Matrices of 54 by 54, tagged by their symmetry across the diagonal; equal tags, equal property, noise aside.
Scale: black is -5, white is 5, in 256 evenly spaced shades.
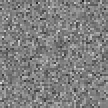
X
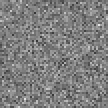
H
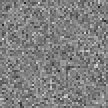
H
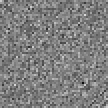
H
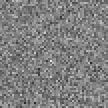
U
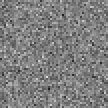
U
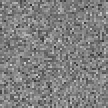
U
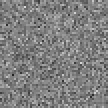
X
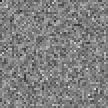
H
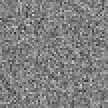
X
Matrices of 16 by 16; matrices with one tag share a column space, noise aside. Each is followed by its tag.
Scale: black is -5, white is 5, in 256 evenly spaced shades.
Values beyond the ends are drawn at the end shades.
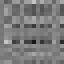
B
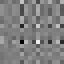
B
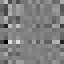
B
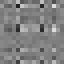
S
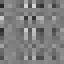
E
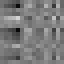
E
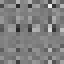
S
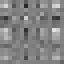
E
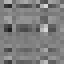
S
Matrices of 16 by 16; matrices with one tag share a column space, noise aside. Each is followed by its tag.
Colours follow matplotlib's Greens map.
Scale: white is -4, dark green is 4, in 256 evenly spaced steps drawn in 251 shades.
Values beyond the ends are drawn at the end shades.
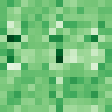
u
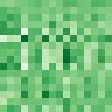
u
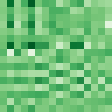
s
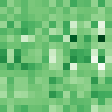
u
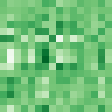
u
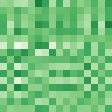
s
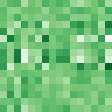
u
